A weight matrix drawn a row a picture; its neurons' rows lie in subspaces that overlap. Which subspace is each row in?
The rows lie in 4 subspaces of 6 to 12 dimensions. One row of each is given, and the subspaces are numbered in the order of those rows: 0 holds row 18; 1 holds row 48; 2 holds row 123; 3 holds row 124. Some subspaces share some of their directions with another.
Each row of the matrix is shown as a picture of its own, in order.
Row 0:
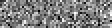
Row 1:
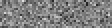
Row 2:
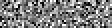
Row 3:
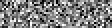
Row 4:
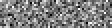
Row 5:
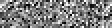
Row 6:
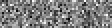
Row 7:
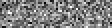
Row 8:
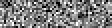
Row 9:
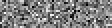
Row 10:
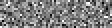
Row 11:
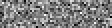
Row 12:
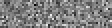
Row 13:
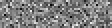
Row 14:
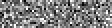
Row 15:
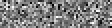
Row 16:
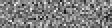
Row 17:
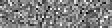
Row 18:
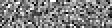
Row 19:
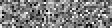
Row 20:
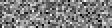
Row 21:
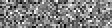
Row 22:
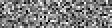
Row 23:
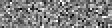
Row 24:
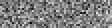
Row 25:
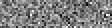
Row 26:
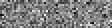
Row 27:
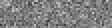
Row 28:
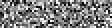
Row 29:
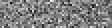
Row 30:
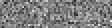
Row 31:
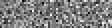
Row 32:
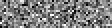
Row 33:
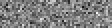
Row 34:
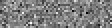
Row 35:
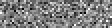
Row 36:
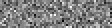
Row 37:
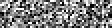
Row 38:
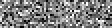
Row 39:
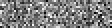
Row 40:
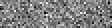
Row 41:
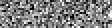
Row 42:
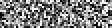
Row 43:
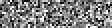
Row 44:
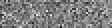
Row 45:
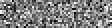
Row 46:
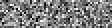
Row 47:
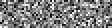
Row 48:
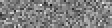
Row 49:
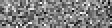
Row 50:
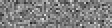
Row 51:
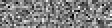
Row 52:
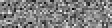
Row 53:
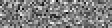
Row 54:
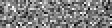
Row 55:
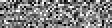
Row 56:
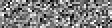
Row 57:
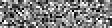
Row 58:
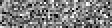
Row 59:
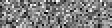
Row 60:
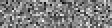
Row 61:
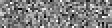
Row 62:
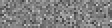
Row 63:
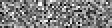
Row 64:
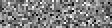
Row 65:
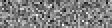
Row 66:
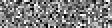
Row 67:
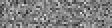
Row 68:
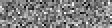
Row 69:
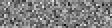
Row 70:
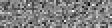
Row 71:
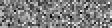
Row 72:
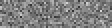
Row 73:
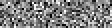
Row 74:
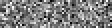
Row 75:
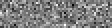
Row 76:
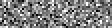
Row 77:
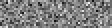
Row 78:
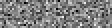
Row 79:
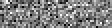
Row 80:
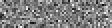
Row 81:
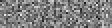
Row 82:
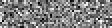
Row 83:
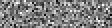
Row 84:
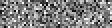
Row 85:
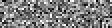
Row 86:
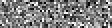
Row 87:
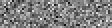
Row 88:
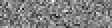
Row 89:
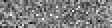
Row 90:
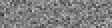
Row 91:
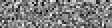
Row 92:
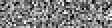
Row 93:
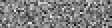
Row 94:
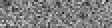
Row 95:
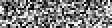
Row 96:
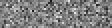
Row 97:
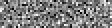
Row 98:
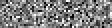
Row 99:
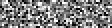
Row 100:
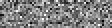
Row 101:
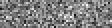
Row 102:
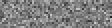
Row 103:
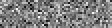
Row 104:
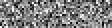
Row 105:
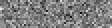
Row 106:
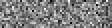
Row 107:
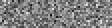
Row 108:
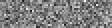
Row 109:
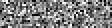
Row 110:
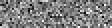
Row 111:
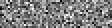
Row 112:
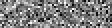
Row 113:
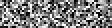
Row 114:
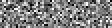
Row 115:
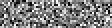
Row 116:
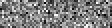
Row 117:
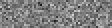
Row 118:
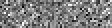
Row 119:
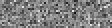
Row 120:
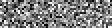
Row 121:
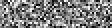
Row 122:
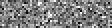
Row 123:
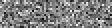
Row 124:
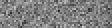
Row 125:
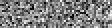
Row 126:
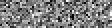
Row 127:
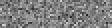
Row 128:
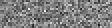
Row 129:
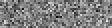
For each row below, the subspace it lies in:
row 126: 3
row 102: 1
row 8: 2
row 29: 3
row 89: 2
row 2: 0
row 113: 3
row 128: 3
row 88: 0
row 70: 0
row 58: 3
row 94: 2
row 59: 3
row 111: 3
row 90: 0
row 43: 3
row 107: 0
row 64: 2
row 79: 3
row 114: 2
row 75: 2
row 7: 1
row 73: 1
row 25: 3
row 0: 3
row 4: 1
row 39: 1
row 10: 0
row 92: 1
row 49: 2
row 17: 1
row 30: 3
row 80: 1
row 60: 1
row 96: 2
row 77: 1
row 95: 2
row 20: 3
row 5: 2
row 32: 2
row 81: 3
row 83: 0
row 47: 2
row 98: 1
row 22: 1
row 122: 1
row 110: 1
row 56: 1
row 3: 1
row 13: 1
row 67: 1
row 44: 3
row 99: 1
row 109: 1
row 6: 1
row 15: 1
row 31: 3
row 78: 3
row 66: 3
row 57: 2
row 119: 3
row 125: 0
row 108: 1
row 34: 1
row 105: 3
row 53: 0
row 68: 2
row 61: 1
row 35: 2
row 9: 2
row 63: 1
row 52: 1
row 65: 1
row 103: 2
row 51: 0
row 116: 3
